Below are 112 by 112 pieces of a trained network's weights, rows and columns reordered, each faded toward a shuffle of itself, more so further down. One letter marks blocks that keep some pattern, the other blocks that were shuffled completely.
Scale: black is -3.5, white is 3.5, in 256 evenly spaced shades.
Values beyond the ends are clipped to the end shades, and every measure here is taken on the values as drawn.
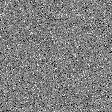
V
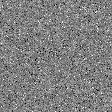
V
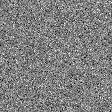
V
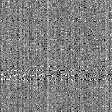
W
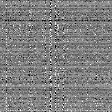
W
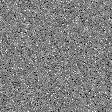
V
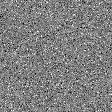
V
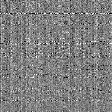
W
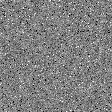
V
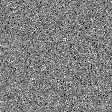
V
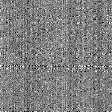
W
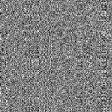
W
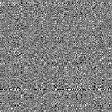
W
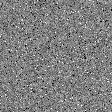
V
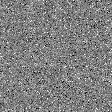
V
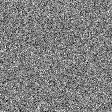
V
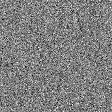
V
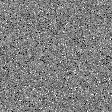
V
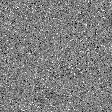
V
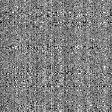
W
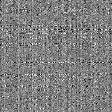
W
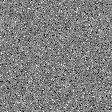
V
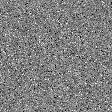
V
